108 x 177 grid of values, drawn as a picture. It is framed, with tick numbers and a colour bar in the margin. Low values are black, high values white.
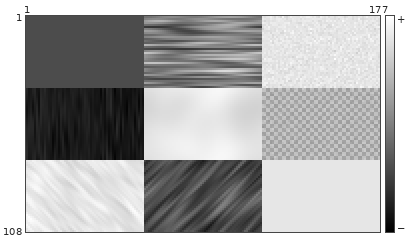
The table splits into 3 rows of 3 panels. Panel 1,1: low, flat. Panel 1,2: middling, streaked across, strong in contrast. Panel 1,3: very high, fine-grained, faint in contrast. Panel 2,1: very low, streaked downward, faint in contrast. Panel 2,2: very high, smooth, faint in contrast. Panel 2,3: high, checkered. Panel 3,1: very high, slanting down to the right, faint in contrast. Panel 3,2: low, slanting up to the right. Panel 3,3: very high, flat.
